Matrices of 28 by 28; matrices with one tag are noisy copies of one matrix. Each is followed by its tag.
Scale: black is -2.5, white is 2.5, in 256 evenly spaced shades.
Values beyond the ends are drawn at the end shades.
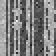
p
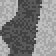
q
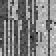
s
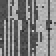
s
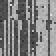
s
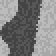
q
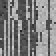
s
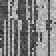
s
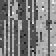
s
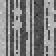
p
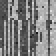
s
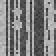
p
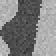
q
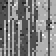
s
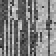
s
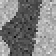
q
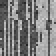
s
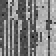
s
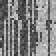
s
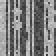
p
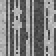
p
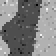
q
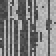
s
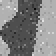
q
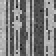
p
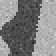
q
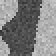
q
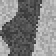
q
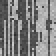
s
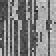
s
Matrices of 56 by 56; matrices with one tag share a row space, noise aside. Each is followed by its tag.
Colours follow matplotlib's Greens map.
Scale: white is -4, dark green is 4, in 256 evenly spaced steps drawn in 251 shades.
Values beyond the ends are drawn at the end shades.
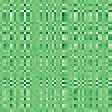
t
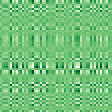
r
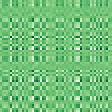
r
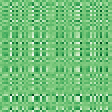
r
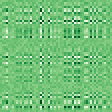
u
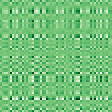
r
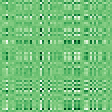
u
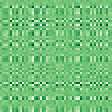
r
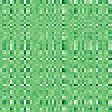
t
